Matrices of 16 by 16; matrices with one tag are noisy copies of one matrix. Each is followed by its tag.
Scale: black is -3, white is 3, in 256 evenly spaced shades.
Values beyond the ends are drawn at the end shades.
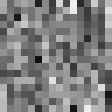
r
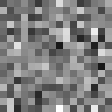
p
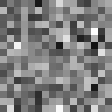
p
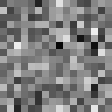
p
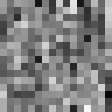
r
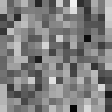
r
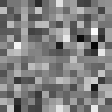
p
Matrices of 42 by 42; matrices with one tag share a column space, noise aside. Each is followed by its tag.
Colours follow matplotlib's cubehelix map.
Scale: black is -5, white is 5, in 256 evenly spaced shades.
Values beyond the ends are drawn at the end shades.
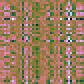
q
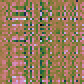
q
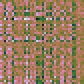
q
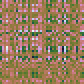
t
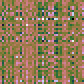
q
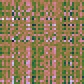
q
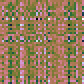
q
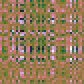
t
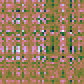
t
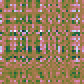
t
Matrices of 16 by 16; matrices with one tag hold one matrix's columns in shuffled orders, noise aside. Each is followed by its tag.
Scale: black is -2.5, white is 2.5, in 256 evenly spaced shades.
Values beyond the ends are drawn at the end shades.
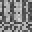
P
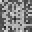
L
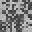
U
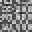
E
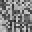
U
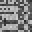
E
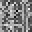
L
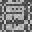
E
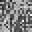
U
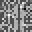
L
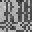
P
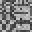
E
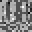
P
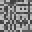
E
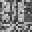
P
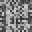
L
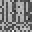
P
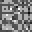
E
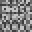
E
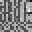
P
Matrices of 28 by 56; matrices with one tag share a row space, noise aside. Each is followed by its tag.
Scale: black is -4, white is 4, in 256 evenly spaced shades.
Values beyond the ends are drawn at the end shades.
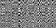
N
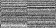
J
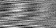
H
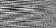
H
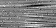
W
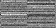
J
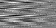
H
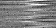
W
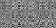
N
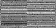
J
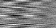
H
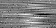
W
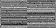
J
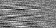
H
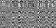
N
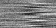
W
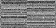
J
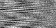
H
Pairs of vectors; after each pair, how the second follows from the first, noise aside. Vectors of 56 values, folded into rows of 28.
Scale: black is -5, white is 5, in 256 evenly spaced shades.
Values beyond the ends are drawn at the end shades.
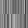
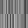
sign-scrambled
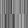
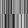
scaled up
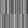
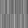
shrunk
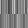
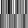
scaled up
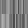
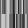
scaled up
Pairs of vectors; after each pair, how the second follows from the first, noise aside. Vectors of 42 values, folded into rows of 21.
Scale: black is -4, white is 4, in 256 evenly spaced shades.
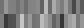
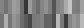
shuffled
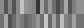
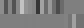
partly zeroed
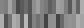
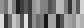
scaled up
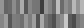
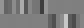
partly zeroed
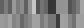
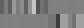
partly zeroed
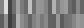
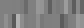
partly zeroed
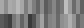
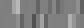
partly zeroed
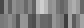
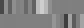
partly zeroed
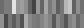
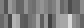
reversed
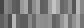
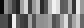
scaled up
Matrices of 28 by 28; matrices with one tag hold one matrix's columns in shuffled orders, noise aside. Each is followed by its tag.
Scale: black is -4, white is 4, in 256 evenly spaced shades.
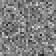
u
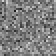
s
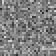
s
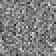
u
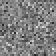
u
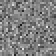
u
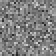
u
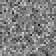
u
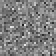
u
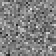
u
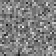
u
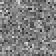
s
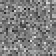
s
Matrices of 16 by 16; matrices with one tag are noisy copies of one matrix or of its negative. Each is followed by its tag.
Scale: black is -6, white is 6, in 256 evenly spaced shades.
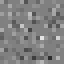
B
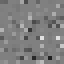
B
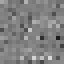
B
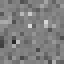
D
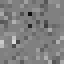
D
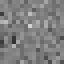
D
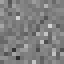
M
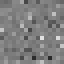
B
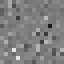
M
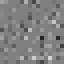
B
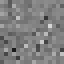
M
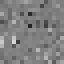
D
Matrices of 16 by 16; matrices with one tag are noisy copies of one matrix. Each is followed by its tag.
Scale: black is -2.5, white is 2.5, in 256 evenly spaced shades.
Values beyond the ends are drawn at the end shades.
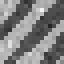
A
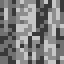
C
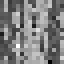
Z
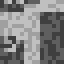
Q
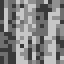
C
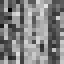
Z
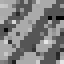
A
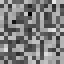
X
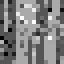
C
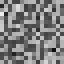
X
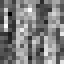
C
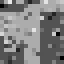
Q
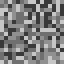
X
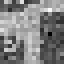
Q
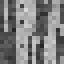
C
